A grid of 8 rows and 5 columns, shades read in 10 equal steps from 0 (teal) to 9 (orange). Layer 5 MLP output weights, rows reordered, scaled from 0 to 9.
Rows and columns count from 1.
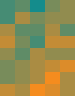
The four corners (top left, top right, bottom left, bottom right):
2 5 7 6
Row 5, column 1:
5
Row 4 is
7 4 2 7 7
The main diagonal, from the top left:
2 6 3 7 5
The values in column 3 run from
0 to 9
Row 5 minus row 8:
-2 -3 -3 -3 -1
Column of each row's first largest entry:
5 2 1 1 3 5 4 3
